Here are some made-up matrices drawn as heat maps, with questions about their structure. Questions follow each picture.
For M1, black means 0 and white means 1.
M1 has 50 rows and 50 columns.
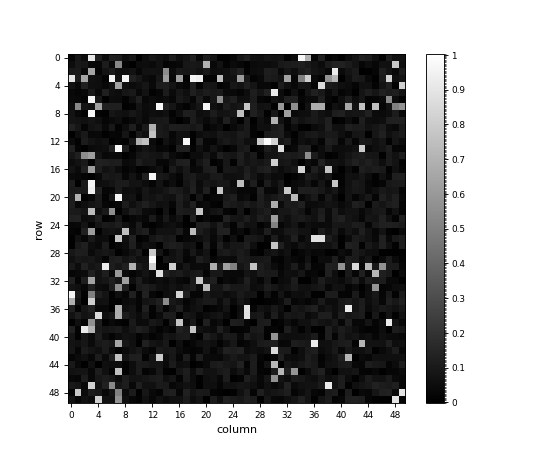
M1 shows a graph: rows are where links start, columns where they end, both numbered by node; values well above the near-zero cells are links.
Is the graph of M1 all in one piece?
no
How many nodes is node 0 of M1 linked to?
3
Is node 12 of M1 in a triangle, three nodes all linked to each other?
no
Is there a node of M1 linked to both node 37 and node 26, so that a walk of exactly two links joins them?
yes
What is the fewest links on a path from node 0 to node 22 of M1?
2
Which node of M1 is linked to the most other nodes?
node 3
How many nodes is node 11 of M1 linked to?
1
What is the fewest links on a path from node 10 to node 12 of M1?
1
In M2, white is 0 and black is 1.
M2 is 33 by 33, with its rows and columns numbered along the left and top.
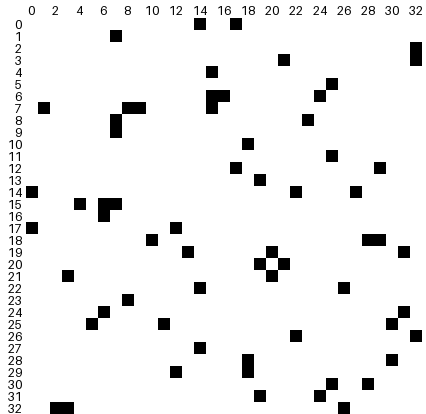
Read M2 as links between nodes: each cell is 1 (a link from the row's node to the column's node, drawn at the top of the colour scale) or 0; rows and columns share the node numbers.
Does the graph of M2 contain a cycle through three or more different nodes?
no
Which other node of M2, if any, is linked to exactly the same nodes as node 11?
node 5
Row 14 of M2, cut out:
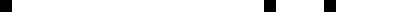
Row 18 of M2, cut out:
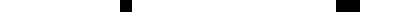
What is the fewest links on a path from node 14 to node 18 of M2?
5
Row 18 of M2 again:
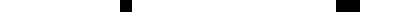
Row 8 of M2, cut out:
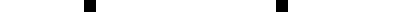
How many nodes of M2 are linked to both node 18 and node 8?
0
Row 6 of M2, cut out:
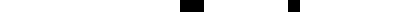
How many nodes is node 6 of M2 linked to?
3
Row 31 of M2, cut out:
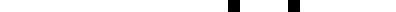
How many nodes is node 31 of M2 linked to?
2
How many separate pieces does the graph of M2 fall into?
1
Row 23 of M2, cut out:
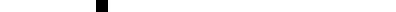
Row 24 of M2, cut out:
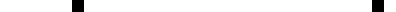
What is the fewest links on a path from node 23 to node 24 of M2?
5
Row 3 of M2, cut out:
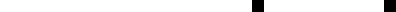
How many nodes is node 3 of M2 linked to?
2
